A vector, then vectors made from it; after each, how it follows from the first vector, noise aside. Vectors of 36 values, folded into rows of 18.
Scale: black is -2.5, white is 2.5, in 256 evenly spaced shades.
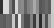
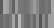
shrunk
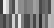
copied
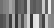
wrapped around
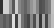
copied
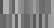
shrunk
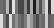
wrapped around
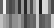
wrapped around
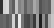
copied
